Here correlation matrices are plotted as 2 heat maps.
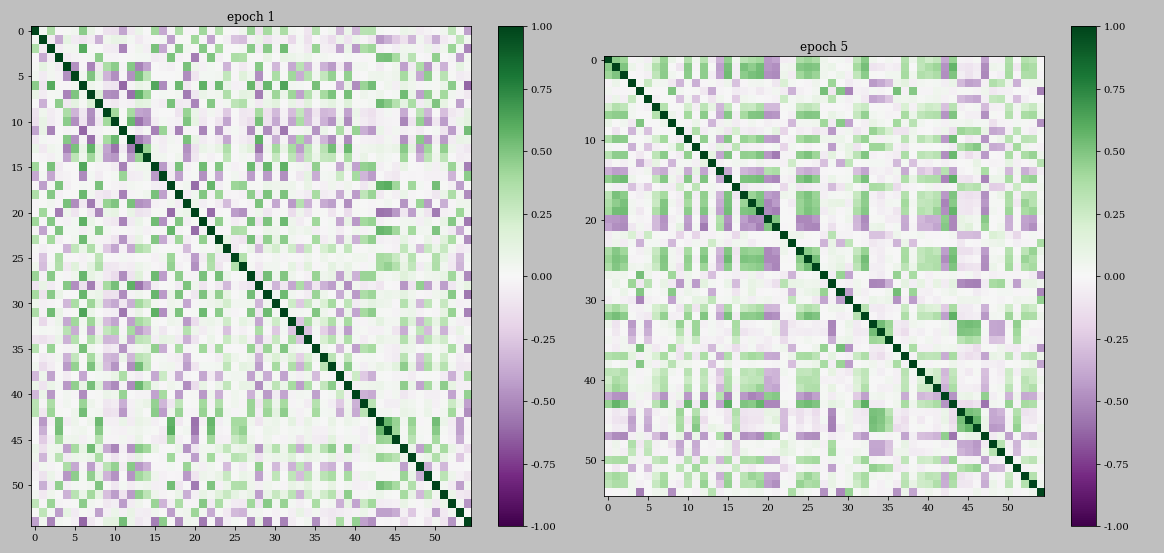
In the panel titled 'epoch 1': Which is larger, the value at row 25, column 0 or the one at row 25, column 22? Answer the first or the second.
the second
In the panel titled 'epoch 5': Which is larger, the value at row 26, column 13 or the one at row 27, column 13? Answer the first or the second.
the first
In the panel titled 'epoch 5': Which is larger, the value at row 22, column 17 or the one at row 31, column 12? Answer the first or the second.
the second
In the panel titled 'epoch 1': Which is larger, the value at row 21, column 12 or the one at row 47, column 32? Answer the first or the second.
the second
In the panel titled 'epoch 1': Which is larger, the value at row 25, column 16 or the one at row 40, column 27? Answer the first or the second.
the first
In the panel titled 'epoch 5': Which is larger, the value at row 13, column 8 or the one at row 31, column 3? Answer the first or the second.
the second
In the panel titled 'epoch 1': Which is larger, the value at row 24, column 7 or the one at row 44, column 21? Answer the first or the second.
the first
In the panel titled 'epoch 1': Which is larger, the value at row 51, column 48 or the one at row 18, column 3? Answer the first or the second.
the second
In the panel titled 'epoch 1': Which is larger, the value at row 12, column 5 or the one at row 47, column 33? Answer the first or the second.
the second
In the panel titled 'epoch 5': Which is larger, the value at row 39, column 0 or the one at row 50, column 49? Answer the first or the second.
the first
